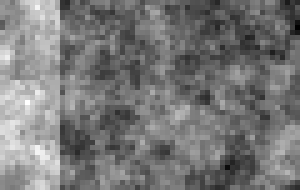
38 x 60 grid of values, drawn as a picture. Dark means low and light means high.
The ninth with the lowest average is the top right. A vertical seam about 20% of the way across splits the table, and the left part is higher. The texture is blotchy.
